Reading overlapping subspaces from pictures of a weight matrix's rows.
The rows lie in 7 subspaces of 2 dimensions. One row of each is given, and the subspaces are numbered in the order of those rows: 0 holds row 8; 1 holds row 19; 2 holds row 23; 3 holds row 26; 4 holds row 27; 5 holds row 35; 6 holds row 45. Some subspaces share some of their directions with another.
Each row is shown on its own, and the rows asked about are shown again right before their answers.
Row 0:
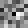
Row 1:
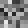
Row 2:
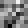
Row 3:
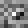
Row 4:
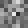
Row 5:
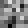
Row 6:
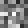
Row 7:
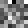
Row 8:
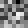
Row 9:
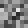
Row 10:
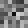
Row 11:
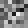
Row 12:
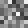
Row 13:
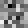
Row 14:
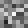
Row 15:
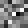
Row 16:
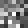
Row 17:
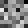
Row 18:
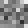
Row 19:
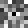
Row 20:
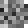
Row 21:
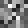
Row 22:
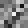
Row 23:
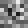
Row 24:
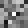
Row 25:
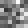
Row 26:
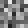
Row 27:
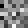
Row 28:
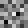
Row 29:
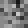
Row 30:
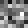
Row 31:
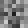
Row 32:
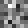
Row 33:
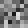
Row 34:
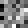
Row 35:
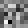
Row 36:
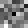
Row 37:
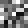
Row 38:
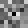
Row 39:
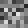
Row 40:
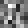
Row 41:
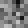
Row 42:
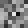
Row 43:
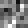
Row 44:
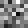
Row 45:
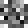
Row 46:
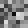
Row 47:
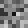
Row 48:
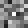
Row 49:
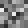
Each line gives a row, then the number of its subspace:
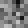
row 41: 2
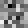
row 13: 5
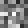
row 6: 0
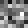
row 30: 1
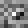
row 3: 1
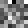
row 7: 1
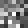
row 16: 0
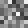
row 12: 1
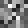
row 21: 5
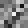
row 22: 3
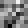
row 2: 3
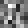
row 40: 5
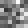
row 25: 2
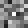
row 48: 3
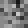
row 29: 2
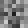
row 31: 0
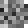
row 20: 6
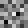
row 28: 4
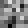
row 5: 3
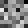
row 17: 6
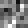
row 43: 3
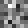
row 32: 5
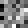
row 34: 4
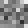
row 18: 6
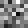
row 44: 0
